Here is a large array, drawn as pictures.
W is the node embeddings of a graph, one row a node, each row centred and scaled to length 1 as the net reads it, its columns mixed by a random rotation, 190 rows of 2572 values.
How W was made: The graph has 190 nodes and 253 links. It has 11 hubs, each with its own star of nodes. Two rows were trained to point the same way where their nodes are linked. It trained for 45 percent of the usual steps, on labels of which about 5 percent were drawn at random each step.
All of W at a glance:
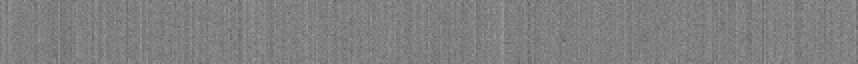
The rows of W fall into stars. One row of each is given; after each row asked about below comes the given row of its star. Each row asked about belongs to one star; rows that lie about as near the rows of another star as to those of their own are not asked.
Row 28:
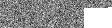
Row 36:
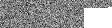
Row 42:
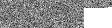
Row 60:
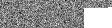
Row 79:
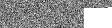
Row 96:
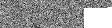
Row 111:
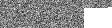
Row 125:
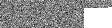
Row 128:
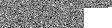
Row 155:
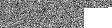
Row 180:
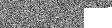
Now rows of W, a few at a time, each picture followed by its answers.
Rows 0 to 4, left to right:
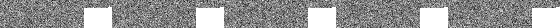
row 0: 79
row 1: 36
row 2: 128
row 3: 36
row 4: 36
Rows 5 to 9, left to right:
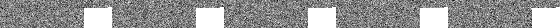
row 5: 79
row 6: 28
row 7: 60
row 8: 60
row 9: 96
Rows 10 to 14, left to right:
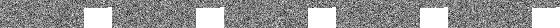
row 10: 28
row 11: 128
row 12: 28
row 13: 155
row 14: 42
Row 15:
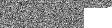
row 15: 111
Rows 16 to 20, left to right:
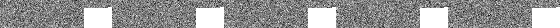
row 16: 111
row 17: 125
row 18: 111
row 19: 28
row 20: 128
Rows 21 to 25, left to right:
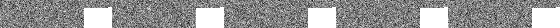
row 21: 111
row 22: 180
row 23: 125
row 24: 125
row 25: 96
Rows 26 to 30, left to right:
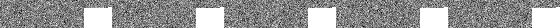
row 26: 60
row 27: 79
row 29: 36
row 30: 42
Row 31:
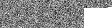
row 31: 128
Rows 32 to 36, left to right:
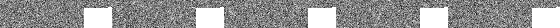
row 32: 180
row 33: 96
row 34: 96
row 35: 28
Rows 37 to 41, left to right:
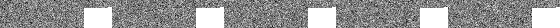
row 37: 79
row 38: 36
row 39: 125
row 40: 42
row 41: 36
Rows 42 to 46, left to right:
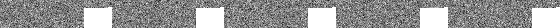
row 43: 128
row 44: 79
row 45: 60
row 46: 28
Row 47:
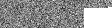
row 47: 180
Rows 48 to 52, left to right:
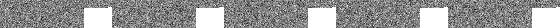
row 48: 180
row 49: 42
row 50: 128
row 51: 180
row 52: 79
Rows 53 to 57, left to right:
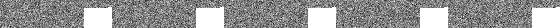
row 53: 42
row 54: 60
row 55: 128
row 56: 111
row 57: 28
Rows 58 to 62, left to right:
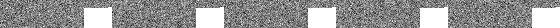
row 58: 155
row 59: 96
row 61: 128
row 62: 42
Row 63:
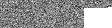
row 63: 28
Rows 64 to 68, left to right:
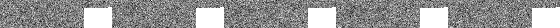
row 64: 79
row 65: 180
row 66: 79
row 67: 155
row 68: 60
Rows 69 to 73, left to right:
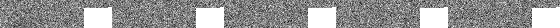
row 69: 96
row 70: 125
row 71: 36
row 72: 111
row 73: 155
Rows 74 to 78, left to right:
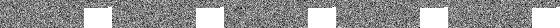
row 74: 180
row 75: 28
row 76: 180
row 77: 42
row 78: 28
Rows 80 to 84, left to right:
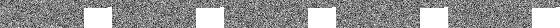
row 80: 111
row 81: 180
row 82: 79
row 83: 36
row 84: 28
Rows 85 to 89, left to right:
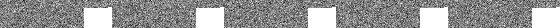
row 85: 111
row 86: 96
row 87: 111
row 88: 60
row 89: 125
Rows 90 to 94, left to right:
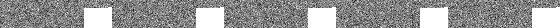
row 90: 155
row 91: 60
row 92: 42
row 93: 128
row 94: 36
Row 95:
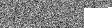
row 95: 155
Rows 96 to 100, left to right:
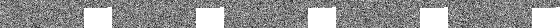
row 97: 125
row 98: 42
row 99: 79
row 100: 96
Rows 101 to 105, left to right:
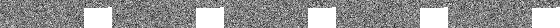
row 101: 36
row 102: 36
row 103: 36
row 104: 155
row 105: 36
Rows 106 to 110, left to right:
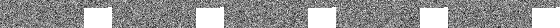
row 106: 36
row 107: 180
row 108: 128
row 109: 111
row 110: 155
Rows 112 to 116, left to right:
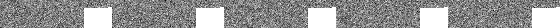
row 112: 155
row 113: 155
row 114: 79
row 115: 125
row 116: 42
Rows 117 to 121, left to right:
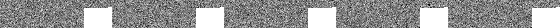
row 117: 28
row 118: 79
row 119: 36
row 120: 42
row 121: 42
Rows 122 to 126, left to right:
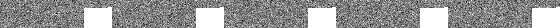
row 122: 155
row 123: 125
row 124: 128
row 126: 180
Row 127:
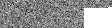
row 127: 79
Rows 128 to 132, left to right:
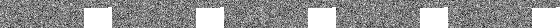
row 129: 36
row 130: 180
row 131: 180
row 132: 96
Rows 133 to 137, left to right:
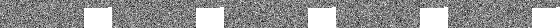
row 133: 128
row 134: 42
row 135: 155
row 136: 60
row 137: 180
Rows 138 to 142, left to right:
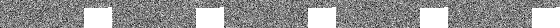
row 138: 155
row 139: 96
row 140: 42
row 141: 42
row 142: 28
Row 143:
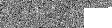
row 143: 180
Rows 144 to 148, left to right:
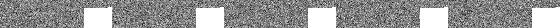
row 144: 79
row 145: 28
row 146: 36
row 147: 42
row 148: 96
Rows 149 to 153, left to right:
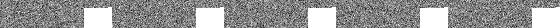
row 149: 155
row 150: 60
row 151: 42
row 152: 128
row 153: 111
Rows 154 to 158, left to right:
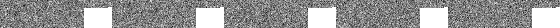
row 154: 128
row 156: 155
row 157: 111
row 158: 60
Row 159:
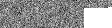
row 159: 180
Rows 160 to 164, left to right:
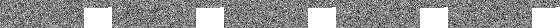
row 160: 111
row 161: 155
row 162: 128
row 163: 111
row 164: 128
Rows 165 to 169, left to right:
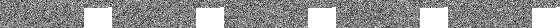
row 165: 155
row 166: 79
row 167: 125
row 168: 155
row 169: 36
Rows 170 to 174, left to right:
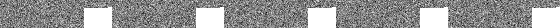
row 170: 125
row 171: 111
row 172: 128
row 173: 180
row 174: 42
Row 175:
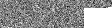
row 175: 28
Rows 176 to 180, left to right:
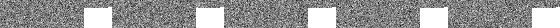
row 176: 36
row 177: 42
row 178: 111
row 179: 111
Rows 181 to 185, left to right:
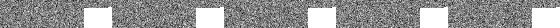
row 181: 180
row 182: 42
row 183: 180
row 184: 111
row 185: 28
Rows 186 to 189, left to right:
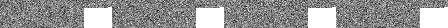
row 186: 180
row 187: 79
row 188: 42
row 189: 125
